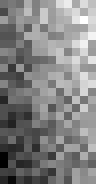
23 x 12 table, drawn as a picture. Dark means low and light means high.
Stripes: none. Average level on the scale: 50%. Ninth with the lowest average: bottom left. Slope: up to the top right. Ninth with the highest average: top right. Mirror symmetry: none.
